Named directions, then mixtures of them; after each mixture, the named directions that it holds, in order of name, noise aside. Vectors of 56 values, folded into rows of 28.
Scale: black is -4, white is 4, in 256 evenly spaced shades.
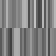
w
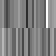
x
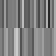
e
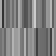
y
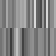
w, x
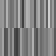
e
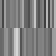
e, w, y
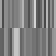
e, w, y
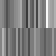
x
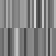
w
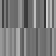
e, x, y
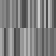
e, w, y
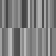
w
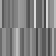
w, x, y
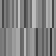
y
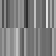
e, x, y
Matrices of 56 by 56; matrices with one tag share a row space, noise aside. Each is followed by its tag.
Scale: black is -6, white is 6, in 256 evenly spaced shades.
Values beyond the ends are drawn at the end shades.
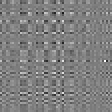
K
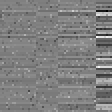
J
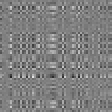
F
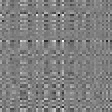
K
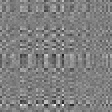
K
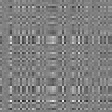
F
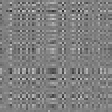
F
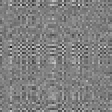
F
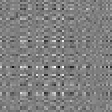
K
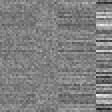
J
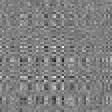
K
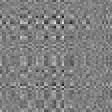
K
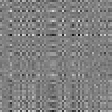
F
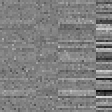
J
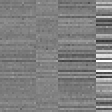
J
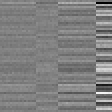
J
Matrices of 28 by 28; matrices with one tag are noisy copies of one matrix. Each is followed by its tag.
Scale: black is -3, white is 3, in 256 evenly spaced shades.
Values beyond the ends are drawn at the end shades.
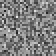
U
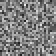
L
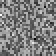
U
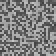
L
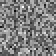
U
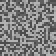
L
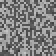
U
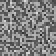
L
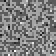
L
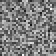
L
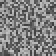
U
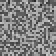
L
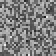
U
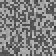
U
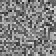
L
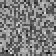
U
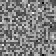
L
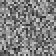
U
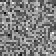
L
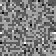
L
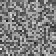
L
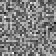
L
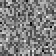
U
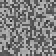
U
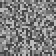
U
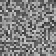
L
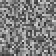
U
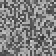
U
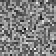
L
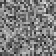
U
